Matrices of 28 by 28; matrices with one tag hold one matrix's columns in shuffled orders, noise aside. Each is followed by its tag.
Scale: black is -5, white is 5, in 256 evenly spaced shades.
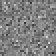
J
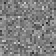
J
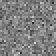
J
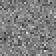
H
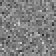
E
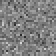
E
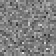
E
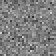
H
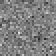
H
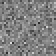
J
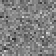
H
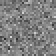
H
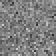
E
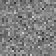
H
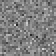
E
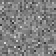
J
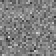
H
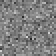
H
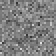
E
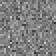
J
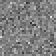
J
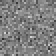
H
